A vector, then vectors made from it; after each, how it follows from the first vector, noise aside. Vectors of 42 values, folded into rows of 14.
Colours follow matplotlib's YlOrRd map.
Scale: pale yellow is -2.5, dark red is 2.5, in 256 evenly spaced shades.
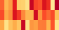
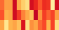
copied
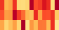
copied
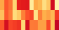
negated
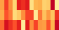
negated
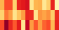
negated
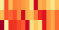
reversed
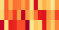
reversed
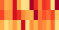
copied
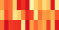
negated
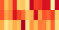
copied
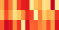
negated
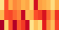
reversed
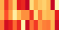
negated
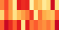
negated
